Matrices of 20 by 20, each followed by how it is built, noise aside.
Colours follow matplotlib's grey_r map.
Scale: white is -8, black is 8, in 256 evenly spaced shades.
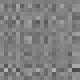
low rank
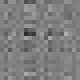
low rank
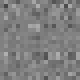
low rank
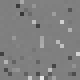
sparse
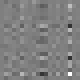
low rank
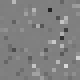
sparse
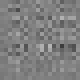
low rank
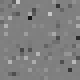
sparse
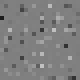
sparse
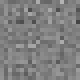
low rank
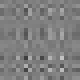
low rank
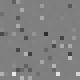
sparse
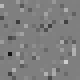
sparse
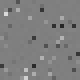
sparse
